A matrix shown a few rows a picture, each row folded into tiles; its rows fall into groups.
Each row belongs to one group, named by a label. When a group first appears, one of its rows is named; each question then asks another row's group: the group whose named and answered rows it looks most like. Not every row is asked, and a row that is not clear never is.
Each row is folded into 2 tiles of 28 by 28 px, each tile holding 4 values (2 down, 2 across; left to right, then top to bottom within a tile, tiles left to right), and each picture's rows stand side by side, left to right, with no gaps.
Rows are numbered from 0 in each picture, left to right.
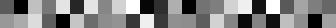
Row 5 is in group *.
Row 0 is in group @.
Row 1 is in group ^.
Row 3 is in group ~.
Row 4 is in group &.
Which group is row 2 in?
&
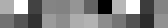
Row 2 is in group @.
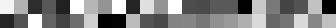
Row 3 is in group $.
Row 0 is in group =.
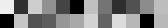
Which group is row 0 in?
^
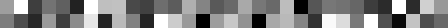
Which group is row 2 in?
~
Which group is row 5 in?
~
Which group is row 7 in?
^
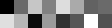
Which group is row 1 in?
=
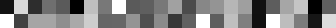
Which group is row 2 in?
$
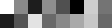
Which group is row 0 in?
=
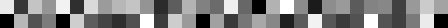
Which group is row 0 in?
^
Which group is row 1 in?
^
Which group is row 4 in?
=
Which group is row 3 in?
*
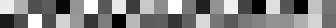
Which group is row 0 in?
=
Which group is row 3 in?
=
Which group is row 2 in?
^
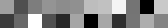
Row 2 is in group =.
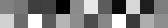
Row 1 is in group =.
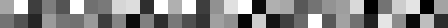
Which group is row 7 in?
&
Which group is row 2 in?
&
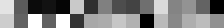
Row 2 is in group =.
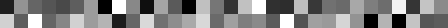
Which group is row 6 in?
*
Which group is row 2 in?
=
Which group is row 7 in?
^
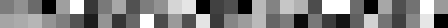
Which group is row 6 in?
=
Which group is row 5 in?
&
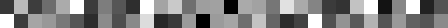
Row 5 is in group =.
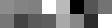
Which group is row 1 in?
~
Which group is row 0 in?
&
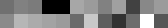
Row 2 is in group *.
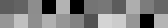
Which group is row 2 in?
*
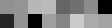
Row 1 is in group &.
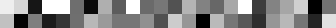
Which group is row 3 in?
*
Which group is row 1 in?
=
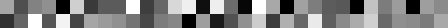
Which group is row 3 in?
&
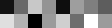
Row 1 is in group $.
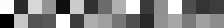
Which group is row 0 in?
^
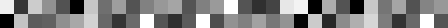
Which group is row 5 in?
&
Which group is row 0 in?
^
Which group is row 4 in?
$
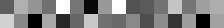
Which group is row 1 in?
=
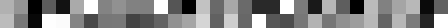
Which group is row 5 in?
=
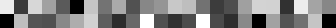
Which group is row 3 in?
=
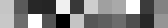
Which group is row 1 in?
^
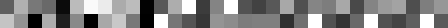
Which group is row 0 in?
*
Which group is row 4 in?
$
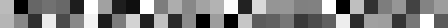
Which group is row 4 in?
^
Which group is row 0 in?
~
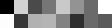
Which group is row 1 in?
&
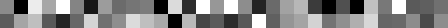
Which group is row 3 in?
^
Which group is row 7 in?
$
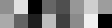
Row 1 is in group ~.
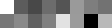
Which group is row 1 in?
*
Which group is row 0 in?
$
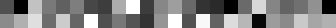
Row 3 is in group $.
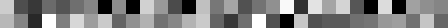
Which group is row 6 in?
=
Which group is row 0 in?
~
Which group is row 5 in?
^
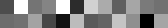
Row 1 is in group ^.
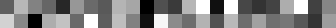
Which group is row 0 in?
*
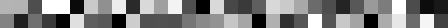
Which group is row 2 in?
^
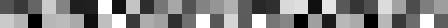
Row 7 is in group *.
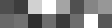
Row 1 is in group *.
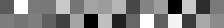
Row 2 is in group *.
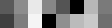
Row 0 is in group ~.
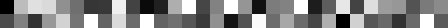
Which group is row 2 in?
$
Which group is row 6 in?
^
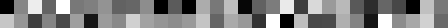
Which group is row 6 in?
~
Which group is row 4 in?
~
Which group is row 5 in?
^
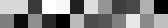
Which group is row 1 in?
^
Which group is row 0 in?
&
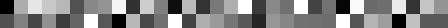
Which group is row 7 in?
^
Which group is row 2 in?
^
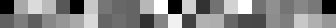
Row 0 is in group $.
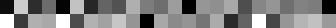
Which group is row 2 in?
*
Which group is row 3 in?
~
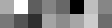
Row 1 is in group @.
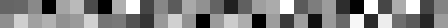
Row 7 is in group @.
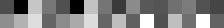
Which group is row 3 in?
$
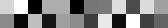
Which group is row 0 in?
&
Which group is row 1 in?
~
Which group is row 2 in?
^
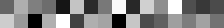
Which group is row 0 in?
*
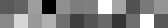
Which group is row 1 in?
&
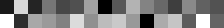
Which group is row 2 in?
*
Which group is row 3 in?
$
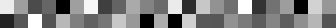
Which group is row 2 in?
*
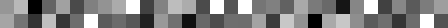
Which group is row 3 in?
&
